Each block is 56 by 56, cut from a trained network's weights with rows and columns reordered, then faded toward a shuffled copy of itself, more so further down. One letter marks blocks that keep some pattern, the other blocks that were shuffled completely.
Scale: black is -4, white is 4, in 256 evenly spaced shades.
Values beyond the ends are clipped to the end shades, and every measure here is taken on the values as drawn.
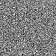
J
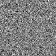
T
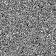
J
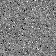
J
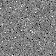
J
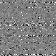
T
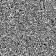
J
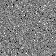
J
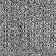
T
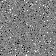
J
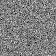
J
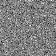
J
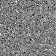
J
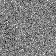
J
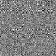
T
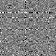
T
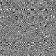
T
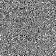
T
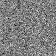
J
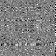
T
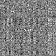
T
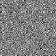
T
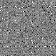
T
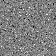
J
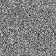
T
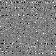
T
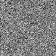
T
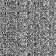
T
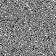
J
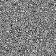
T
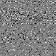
T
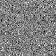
T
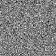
T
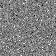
J
